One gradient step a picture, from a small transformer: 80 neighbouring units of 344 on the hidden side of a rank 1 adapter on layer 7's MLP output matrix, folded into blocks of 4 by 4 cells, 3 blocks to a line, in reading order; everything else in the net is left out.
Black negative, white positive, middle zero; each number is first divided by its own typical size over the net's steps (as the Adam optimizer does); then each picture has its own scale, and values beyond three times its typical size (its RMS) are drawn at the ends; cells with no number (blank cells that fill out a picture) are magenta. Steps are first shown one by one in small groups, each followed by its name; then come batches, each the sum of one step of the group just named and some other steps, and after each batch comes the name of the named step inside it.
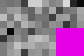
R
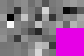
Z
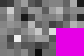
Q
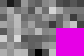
Q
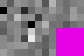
Z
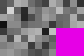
Q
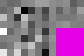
R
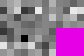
R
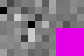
Z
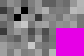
Z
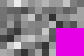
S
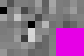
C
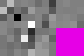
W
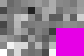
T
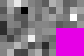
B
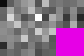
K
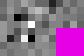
W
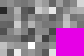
T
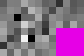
W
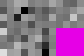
B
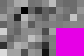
B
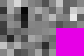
B
